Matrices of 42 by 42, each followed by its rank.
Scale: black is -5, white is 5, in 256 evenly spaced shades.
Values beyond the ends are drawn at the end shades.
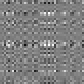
two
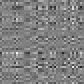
three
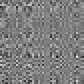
three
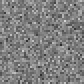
full rank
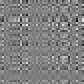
two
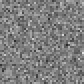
full rank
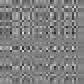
two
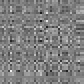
three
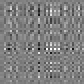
two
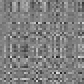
three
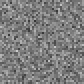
full rank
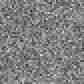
full rank
